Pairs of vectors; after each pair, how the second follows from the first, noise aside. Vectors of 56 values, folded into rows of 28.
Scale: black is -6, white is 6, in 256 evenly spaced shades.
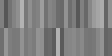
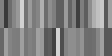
scaled up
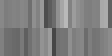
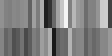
scaled up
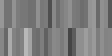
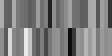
scaled up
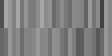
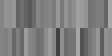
shuffled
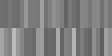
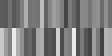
scaled up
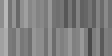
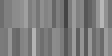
shuffled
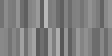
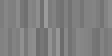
shrunk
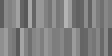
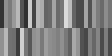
scaled up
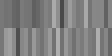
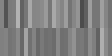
shuffled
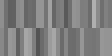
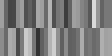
scaled up
